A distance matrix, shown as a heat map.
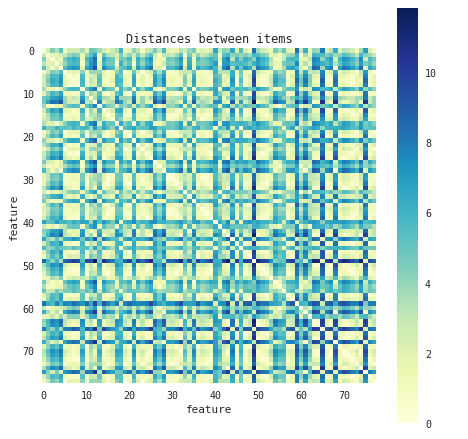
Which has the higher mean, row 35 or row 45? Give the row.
35
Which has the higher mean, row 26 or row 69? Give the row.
26
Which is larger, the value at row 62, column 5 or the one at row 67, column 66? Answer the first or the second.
the first
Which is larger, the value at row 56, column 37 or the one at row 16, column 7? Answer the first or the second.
the first
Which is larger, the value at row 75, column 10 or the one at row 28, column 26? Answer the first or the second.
the first
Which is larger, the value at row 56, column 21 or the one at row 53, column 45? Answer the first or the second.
the first
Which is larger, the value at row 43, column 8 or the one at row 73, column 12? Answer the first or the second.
the second
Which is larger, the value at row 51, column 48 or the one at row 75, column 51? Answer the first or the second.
the second
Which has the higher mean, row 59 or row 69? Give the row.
59
